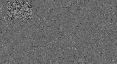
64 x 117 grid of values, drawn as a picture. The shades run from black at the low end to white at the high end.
No regular stripes run through it. Values change most from cell to cell in the top left. The distribution is heavy-tailed on both sides. An odd patch, rougher than its surroundings, sits in the top left. On average the colour sits 40% of the way up the scale. The grain is fine, like static. Neither half mirrors the other.
